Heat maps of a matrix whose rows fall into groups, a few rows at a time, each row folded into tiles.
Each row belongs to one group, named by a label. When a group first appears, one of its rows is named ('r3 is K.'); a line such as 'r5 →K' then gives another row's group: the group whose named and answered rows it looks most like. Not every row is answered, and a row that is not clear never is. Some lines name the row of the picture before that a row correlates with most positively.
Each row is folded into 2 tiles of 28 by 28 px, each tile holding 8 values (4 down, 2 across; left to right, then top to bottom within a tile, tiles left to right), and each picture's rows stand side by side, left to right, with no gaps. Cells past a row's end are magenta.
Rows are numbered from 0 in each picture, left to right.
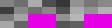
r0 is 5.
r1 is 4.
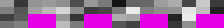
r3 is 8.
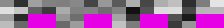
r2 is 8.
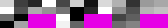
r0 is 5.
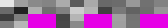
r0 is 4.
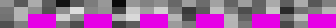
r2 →4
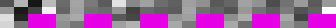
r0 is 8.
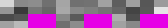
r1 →5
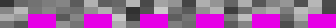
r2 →8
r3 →5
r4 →4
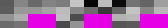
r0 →4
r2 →4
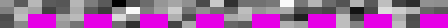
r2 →4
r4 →4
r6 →8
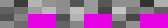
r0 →5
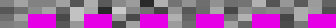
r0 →4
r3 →8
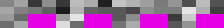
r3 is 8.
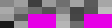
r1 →8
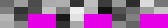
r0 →8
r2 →5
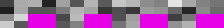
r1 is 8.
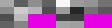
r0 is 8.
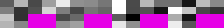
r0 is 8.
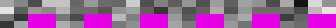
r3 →8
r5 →5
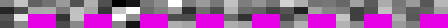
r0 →4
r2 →4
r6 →8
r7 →8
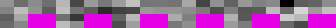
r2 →4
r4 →8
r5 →4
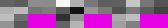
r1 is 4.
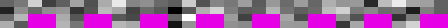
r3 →4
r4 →8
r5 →8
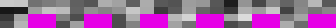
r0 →4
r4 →4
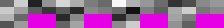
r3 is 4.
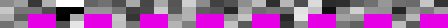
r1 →4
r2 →8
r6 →4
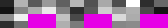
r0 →4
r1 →8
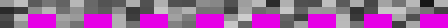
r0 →4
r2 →8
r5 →5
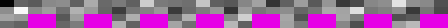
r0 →4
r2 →5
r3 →5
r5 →8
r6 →4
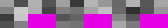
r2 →8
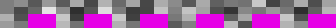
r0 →8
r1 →8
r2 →8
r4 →5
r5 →8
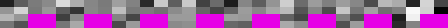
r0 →4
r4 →4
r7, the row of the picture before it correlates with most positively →3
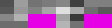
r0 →4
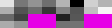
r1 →5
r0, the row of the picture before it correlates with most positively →1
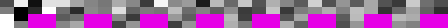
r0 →8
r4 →8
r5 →5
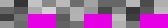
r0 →5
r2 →8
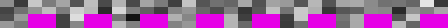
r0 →5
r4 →8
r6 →4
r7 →5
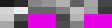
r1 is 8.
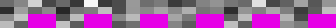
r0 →5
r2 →4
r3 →4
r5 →8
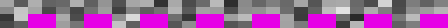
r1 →8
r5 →8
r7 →4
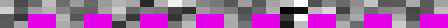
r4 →8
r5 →4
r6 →5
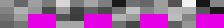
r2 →4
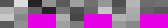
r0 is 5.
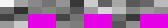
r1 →5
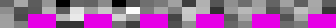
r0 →8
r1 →4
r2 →4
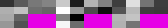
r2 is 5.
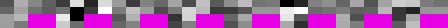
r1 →8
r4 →4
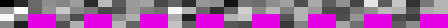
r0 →4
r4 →4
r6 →5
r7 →5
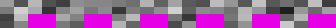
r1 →4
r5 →5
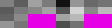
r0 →5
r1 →4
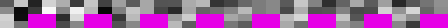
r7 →4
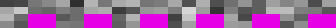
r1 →5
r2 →4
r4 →8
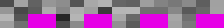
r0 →8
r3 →8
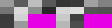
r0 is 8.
